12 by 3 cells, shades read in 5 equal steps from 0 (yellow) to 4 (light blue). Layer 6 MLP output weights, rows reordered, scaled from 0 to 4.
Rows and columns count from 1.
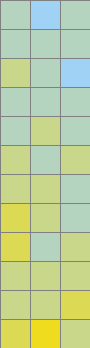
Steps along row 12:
down up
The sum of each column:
25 29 31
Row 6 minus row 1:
-1 -1 -1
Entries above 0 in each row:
3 3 3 3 3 3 3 3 3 3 3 2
